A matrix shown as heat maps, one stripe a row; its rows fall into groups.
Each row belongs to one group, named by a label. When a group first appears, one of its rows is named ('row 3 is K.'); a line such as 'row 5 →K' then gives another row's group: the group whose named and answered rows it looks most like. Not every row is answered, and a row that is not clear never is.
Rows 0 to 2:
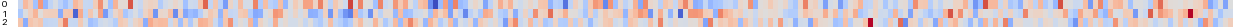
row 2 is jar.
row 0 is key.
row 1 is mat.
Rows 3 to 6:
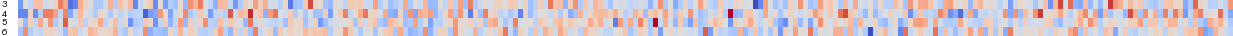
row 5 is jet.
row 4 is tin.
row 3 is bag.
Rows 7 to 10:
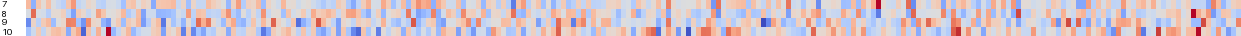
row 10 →mat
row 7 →jar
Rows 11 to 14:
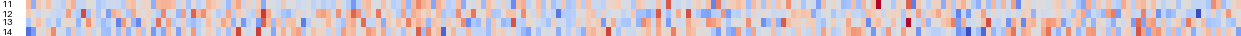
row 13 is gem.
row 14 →tin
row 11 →jar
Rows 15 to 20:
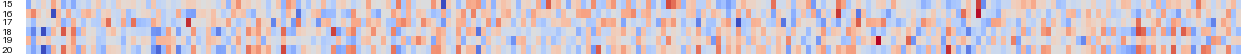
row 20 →tin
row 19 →jar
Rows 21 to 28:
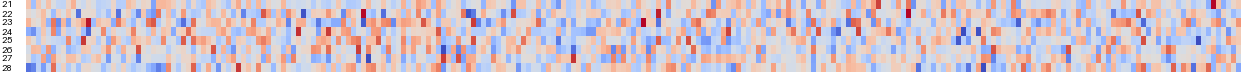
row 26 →key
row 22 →gem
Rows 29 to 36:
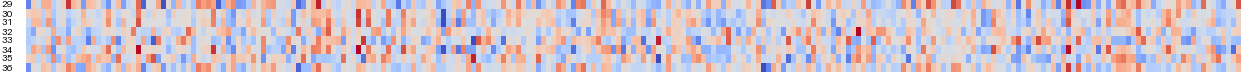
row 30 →key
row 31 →key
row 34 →key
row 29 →bag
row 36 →bag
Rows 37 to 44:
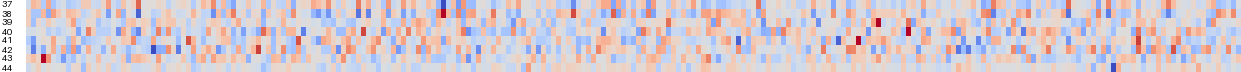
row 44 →mat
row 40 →gem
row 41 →jet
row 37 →key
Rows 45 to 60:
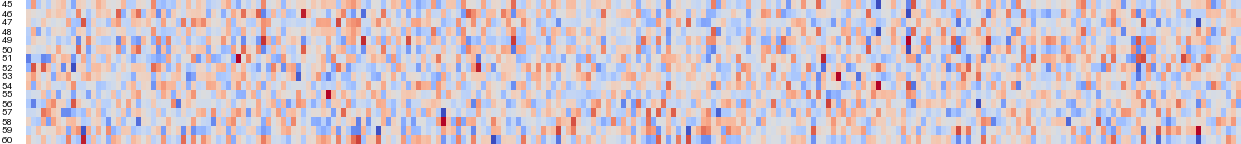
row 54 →jar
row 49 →gem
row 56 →jet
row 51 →tin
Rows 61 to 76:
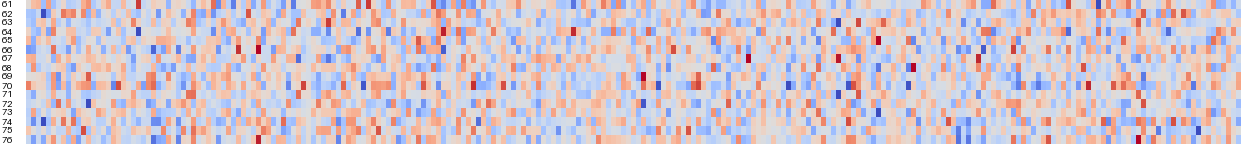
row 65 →jar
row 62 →tin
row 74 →tin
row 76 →tin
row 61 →key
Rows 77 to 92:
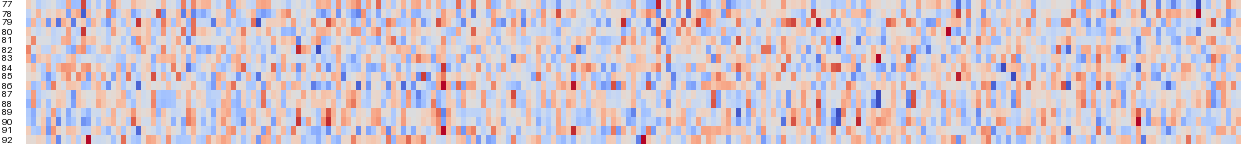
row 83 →jar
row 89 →jet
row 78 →mat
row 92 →gem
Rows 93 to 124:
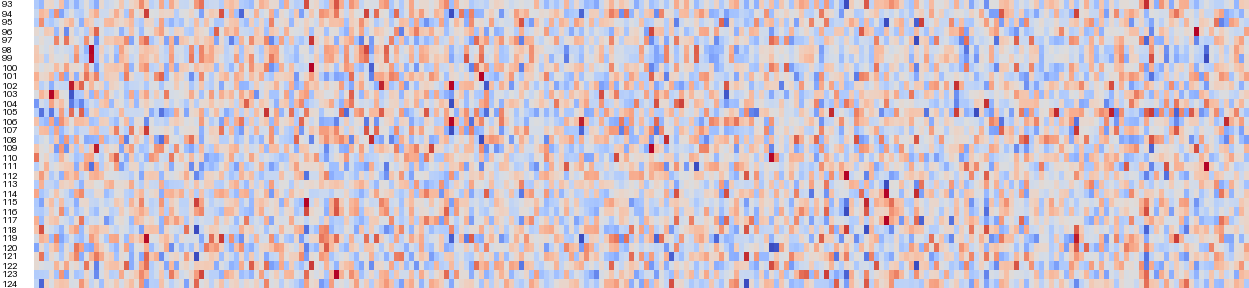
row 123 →jet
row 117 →jar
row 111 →mat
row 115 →jet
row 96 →gem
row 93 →jet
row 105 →tin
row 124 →jet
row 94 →key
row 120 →bag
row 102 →tin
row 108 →gem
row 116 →jet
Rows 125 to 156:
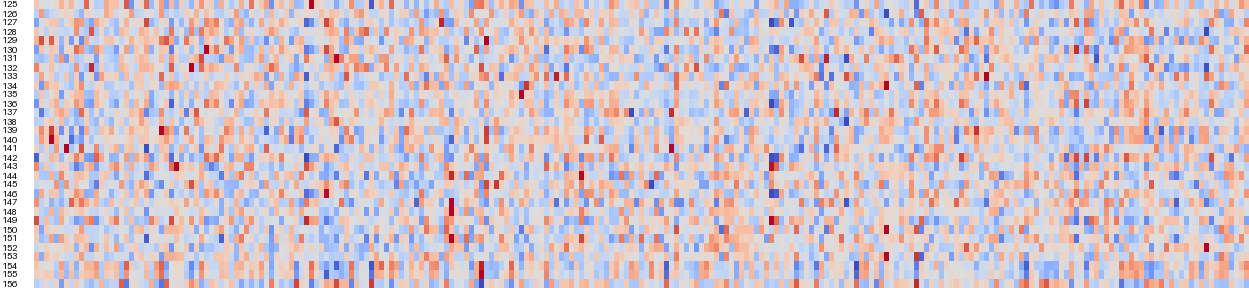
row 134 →jar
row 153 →jar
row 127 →bag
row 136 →bag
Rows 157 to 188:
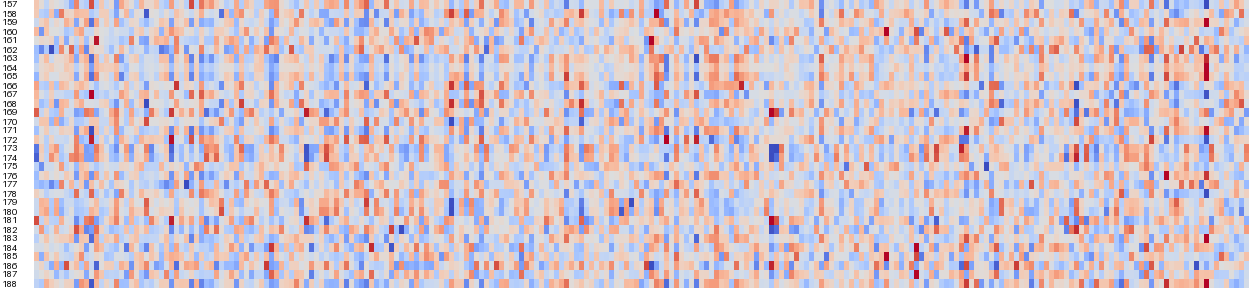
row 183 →mat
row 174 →bag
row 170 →key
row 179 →key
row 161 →gem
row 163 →mat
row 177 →tin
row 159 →mat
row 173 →bag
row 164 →mat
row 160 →jar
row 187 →gem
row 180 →key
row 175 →jet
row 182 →bag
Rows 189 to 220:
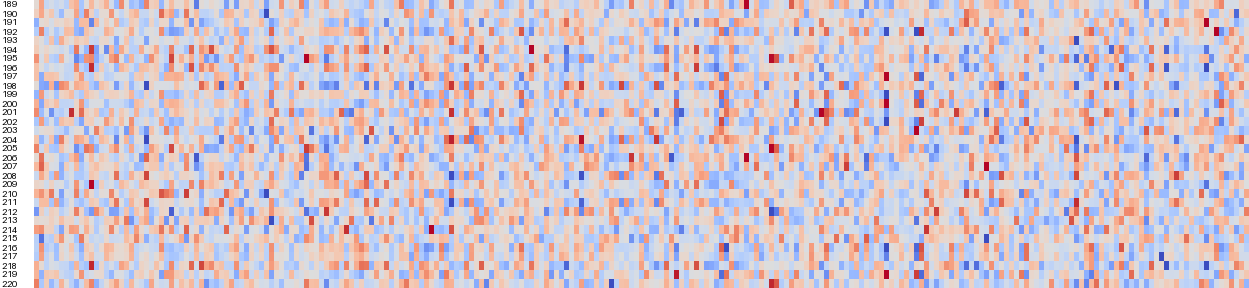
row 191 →mat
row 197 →jar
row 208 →key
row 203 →gem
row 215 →jet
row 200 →jar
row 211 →key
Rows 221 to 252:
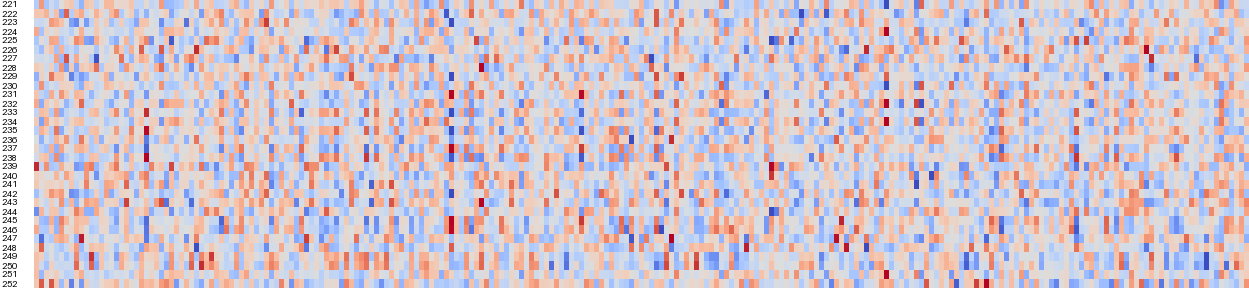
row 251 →jar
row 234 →jar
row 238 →key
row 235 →key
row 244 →bag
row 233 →key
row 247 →jet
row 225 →bag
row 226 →jet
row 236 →jet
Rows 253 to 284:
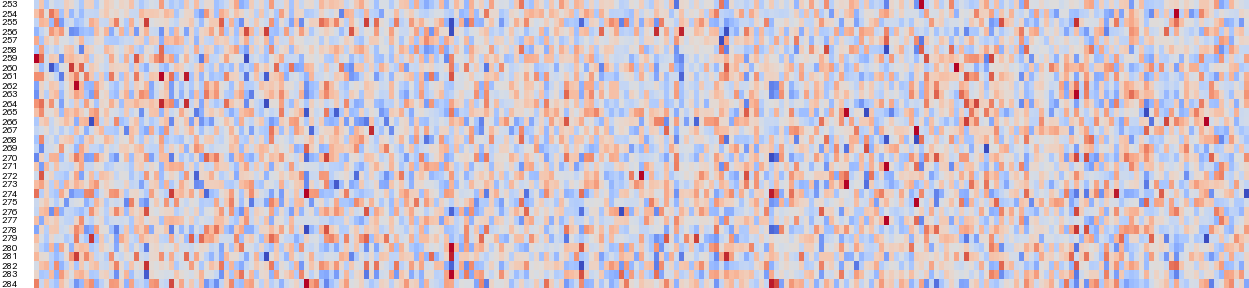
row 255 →key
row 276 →key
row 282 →key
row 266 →mat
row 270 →bag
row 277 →jar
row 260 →tin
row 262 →bag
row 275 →gem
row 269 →jet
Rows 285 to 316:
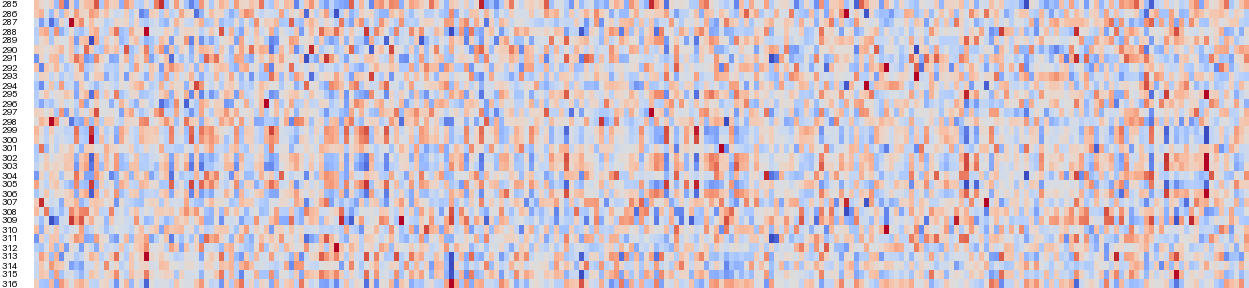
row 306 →mat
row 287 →tin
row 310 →jar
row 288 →key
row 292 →jar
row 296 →tin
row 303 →mat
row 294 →jet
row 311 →bag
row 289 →mat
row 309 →tin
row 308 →tin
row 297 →gem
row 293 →gem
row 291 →bag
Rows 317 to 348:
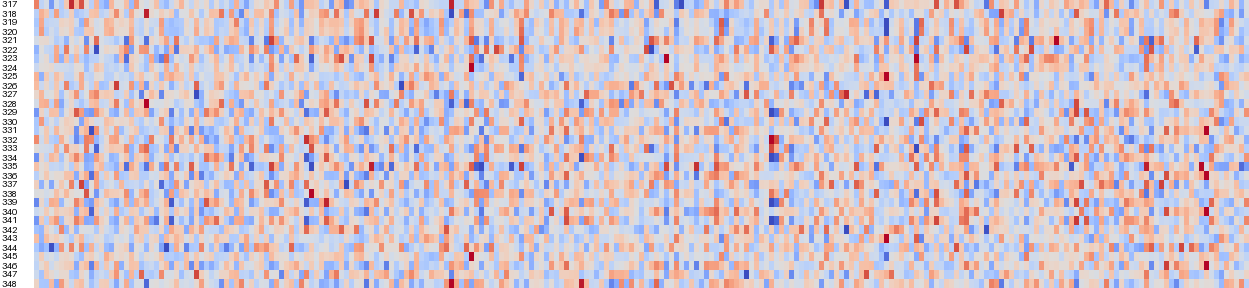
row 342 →jet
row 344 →tin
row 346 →mat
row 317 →tin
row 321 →gem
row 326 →jet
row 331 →mat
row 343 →jar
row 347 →jet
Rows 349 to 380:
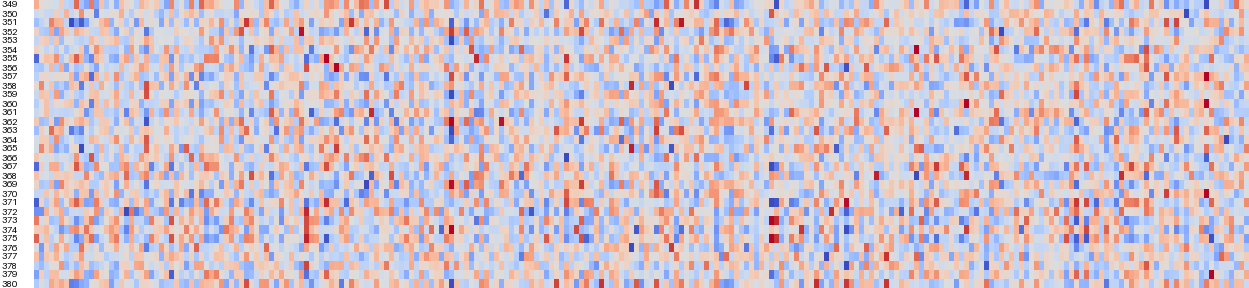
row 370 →mat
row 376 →jet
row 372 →tin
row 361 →gem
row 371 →bag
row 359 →key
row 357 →mat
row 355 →bag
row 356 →jet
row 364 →key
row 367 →bag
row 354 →gem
